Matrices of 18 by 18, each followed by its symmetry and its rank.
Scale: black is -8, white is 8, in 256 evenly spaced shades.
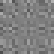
antisymmetric, rank two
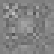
symmetric, rank three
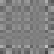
symmetric, rank one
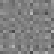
antisymmetric, rank two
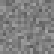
antisymmetric, full rank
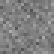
antisymmetric, full rank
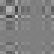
symmetric, rank one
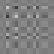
symmetric, rank one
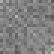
symmetric, rank three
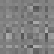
antisymmetric, rank two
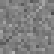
antisymmetric, full rank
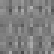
neither, rank two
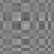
symmetric, rank one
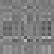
neither, rank two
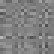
neither, rank two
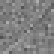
antisymmetric, full rank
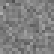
antisymmetric, full rank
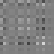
symmetric, rank one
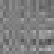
neither, rank two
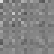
symmetric, rank three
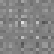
symmetric, rank three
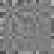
antisymmetric, rank two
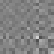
symmetric, rank three
